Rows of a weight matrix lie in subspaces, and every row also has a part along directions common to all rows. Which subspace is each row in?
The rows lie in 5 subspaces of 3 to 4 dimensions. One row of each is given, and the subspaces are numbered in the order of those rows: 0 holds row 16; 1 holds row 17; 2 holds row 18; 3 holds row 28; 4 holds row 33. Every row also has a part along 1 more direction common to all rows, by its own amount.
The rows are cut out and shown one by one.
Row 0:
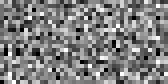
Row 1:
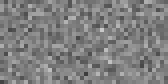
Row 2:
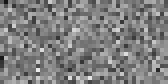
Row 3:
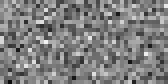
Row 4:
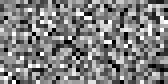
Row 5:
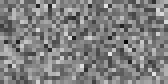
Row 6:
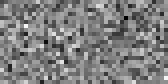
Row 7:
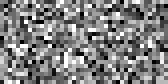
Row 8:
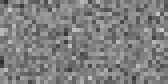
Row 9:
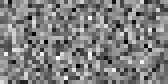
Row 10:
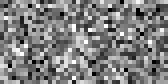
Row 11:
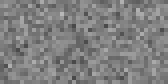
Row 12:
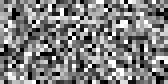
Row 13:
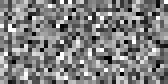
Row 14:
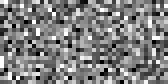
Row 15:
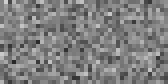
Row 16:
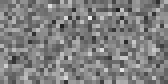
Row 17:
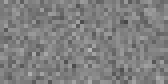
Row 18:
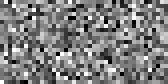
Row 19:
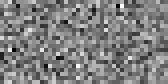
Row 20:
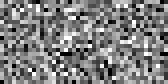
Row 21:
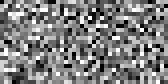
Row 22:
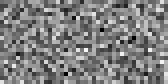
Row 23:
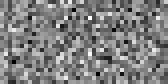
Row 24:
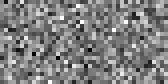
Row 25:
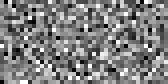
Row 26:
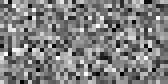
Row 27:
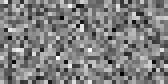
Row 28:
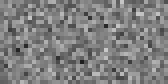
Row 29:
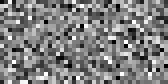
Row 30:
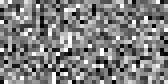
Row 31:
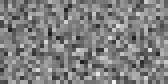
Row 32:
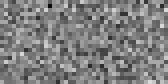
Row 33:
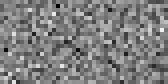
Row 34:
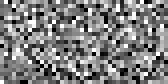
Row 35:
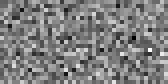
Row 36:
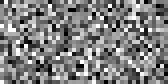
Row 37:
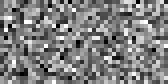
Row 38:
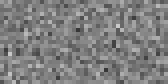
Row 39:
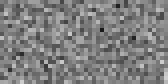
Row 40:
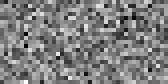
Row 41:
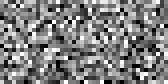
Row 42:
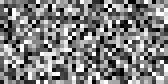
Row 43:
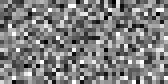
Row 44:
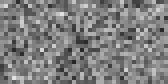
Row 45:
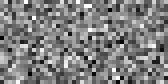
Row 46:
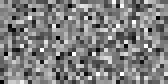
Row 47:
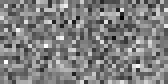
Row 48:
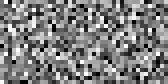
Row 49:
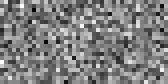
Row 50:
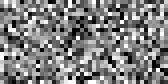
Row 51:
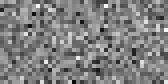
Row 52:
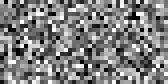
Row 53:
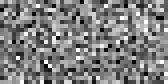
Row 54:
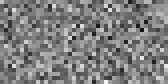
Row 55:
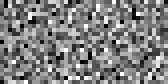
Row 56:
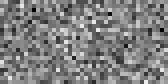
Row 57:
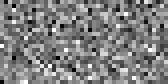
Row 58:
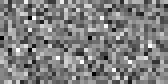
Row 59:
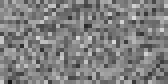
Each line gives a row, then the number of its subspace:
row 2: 4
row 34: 0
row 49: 4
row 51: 2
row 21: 1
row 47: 0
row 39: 2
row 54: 1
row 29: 1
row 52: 1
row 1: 2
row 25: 0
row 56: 4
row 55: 3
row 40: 2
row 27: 1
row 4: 4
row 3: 3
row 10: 3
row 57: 0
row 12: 1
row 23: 0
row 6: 2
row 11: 3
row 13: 0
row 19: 2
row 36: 1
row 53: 2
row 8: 4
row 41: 0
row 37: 0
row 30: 2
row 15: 3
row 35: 2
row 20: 2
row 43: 3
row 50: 4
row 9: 4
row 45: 3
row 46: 3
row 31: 2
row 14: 4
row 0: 4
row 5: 1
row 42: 1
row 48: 0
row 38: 4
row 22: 2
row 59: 3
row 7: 3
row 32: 0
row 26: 3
